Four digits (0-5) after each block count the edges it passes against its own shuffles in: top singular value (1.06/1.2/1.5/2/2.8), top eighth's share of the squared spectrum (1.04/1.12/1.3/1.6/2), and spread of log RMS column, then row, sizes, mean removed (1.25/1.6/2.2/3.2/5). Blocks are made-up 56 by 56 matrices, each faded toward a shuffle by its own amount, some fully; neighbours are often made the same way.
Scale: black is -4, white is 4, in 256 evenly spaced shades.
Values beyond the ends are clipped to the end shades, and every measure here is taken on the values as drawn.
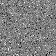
0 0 0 0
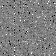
2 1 1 0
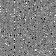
2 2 1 0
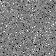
0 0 0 0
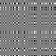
5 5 4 4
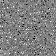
3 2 0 0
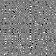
4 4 2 2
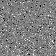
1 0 0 0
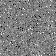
1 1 0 0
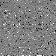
3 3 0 1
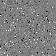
1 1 0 0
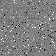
2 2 0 0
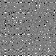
4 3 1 2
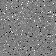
2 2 0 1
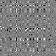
5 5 3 3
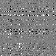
2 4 2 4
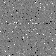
2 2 0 0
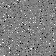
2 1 0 0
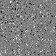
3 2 1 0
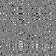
4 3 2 2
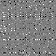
4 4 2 2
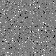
3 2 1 0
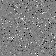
1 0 1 0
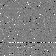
4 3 0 1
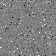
0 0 0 0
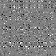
4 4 2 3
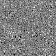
3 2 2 0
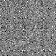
3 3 1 1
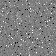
0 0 0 0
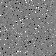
0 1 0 0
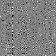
4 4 2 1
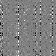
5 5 3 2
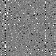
4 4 2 1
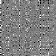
4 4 3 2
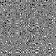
4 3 2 2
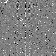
3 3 2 0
